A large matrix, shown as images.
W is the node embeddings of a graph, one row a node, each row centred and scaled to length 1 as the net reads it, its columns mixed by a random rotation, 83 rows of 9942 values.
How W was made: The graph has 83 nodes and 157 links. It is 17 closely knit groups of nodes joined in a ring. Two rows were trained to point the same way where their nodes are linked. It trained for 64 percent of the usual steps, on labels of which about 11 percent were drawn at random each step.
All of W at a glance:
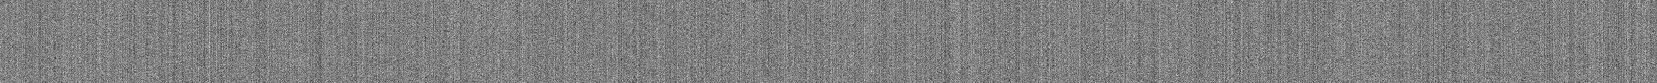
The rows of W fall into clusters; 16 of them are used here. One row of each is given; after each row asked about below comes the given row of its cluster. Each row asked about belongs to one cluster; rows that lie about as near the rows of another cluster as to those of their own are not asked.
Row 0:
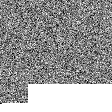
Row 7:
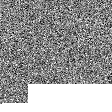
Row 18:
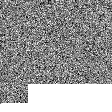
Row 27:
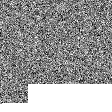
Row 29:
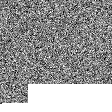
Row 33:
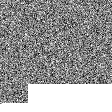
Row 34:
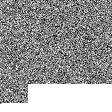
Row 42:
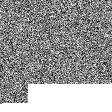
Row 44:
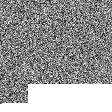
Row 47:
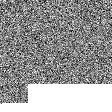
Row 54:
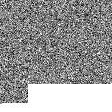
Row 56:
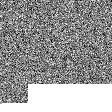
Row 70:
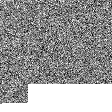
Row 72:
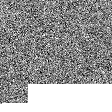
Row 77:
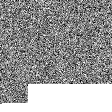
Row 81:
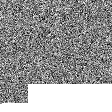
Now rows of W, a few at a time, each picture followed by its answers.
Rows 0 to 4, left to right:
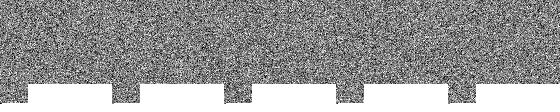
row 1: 42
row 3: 7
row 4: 54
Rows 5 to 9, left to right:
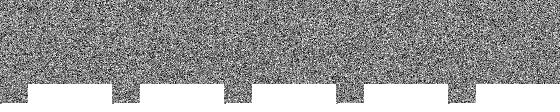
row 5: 56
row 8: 81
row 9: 34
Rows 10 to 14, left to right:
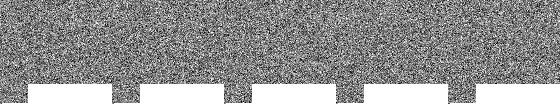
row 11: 72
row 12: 18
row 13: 56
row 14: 70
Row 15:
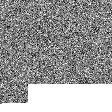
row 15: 77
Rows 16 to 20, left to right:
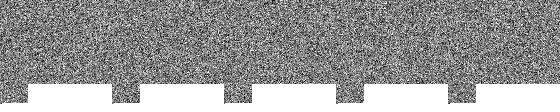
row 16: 29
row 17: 18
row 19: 77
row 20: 44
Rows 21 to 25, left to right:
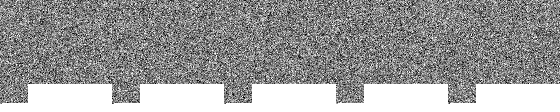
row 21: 7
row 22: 0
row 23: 27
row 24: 29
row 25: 72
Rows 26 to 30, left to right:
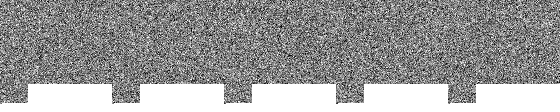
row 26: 70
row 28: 0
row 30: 7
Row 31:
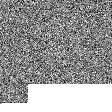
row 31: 34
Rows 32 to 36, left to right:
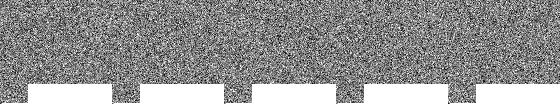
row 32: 29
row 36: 0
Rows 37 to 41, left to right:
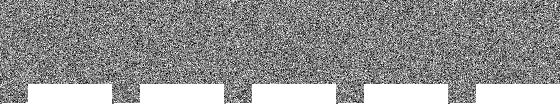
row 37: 77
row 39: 70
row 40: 0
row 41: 70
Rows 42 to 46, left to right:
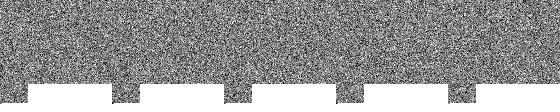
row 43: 44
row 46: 47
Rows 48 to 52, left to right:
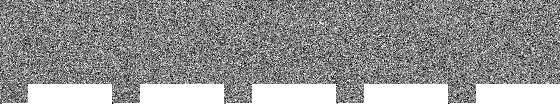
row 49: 44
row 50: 7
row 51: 72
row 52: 44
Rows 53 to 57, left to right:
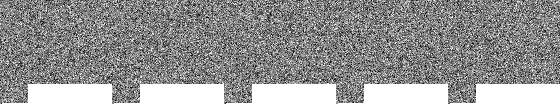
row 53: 7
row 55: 27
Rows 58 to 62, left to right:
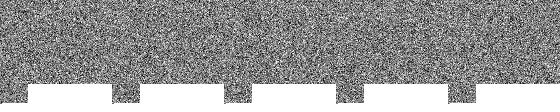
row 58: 44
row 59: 33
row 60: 33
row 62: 81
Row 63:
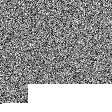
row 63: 0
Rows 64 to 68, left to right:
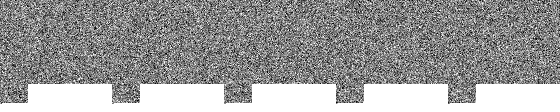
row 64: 27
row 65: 33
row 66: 47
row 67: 34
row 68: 34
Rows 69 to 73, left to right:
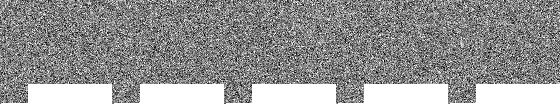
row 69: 18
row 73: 70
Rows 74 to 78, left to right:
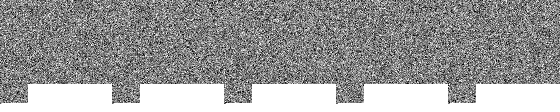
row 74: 47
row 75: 56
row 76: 27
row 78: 72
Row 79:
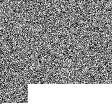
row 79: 42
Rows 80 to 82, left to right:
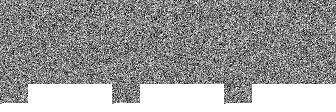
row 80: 54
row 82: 47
